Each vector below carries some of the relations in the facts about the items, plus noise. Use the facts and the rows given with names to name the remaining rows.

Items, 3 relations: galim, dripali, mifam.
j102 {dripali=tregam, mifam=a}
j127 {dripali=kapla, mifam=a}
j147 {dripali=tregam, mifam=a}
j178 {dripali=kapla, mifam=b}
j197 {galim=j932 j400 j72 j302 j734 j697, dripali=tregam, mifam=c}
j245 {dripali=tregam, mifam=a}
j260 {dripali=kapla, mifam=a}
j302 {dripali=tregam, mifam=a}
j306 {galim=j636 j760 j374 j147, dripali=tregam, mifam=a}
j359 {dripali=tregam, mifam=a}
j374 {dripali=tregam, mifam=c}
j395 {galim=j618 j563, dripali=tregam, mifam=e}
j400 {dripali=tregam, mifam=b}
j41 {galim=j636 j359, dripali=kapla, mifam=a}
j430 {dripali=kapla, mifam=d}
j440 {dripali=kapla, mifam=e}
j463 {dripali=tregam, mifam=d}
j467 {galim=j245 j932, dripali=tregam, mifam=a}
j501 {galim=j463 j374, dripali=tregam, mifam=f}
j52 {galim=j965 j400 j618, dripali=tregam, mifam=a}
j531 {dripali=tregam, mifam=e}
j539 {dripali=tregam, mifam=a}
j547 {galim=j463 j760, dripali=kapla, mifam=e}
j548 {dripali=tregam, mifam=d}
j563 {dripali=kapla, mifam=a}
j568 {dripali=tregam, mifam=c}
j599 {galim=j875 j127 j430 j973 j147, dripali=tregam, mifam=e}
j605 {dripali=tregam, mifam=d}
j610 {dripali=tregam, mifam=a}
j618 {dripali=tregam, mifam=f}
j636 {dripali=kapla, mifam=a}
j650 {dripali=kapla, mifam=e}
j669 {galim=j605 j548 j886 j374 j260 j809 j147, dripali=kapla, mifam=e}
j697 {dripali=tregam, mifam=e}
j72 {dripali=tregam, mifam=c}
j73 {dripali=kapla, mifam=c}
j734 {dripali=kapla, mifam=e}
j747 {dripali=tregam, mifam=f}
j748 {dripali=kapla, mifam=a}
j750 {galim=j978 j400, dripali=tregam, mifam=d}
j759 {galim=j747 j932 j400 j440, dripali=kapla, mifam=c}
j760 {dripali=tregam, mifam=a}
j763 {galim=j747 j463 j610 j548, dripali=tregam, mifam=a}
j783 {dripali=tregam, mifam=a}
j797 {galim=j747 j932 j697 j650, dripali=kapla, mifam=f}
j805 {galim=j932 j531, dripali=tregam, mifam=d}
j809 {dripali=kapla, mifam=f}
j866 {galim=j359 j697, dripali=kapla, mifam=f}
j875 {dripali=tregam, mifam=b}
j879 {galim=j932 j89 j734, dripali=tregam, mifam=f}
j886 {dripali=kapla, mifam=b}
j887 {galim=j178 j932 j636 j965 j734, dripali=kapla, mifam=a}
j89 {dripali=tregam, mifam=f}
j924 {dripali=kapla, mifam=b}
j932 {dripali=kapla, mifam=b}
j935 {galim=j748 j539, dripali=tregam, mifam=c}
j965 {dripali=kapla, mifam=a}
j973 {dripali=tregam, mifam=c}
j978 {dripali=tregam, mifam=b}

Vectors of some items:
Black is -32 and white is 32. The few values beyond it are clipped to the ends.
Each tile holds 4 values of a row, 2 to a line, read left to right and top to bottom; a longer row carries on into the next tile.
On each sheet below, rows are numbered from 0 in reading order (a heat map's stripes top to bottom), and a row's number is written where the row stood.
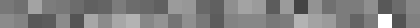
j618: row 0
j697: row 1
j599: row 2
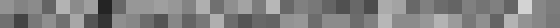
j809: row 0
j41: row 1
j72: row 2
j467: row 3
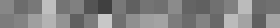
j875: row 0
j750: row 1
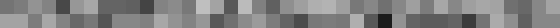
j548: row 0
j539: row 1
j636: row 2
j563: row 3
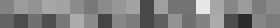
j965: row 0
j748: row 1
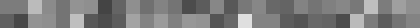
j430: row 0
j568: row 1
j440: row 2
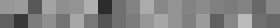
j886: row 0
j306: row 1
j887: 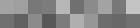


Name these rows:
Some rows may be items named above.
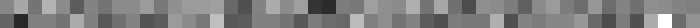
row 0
j178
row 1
j127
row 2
j759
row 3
j73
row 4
j395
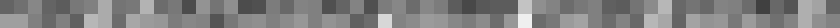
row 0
j750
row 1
j501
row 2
j568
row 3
j197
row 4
j750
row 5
j72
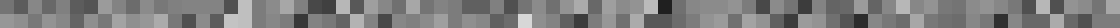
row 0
j89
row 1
j52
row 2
j797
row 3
j568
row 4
j886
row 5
j374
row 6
j924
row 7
j866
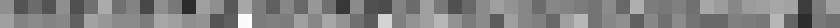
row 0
j879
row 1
j935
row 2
j973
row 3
j763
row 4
j610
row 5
j260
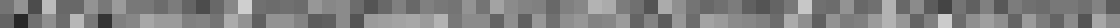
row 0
j932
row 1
j805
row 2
j618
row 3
j610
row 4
j359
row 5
j805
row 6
j875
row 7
j747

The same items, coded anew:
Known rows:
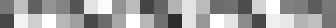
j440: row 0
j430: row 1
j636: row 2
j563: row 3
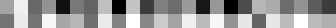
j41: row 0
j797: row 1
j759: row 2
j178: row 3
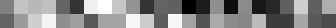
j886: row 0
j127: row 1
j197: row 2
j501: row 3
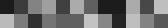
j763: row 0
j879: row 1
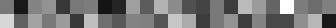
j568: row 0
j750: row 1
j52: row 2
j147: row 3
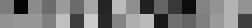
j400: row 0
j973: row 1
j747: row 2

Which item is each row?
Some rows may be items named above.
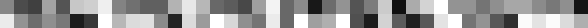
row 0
j395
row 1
j965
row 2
j636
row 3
j41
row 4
j599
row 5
j748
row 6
j932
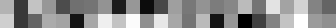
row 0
j875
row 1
j759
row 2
j539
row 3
j809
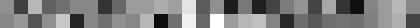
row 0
j359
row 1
j618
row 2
j41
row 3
j763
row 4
j747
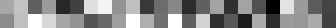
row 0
j73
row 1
j430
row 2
j935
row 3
j374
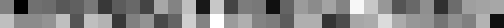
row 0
j72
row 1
j467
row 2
j866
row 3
j89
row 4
j260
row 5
j618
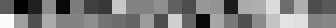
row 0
j197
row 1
j610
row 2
j306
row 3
j924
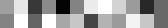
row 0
j887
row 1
j127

